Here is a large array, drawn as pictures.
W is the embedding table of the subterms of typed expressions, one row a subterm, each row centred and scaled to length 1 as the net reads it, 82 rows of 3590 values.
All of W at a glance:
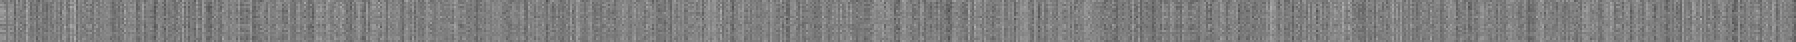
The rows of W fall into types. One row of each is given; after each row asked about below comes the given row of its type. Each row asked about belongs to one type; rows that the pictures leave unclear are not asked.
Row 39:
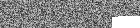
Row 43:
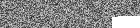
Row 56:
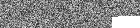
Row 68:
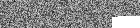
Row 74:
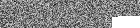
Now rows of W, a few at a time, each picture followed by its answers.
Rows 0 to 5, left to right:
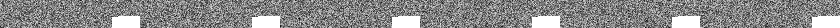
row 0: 56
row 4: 39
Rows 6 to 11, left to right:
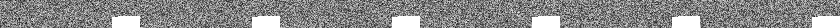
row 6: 43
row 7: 43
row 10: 39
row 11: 74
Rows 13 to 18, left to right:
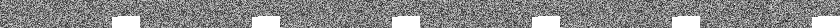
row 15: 43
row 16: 39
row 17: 43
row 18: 56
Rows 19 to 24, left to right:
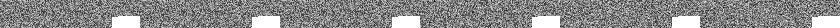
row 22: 68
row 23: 39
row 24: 74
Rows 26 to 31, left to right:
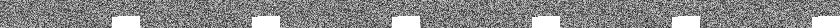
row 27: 68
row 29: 74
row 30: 39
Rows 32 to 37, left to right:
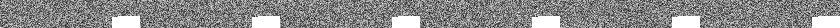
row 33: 74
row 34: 74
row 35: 74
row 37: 39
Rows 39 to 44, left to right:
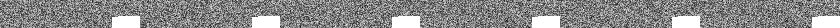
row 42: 39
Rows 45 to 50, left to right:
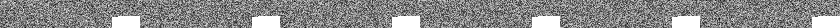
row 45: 74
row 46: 39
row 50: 43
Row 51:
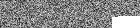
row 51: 43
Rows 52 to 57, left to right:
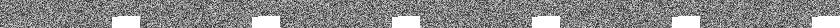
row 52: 43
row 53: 56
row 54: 74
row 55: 68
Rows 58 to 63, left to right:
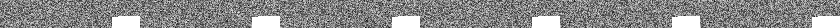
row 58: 39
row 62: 68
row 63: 74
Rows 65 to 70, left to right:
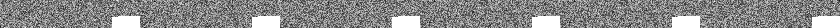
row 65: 56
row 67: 56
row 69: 68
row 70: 39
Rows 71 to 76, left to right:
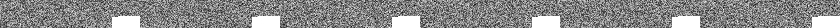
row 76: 74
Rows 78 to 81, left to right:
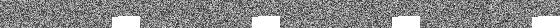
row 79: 56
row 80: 39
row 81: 56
